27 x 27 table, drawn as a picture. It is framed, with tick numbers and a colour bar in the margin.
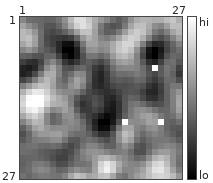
The centre is the ninth with the lowest average. There is no overall slope. Three lone cells stand out, each far higher than its neighbours. No single row or column stands out from its neighbours. The ninth with the highest average is the middle left. The bottom left is the calmest part. The field is mottled with small blotches. The values follow a bell shape.
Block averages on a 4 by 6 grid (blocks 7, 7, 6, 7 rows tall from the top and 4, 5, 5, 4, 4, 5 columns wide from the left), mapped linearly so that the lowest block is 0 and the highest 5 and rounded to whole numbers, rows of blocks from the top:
303342 | 331111 | 530032 | 213434
